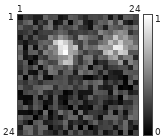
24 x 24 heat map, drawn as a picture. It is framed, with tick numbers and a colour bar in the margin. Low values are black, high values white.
Neither half mirrors the other. On average the colour sits 30% of the way up the scale. There are two bumps.
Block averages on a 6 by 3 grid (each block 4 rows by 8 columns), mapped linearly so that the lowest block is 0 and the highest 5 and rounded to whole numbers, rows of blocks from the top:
1 1 2 / 2 4 5 / 1 3 2 / 1 1 0 / 0 0 1 / 1 1 1
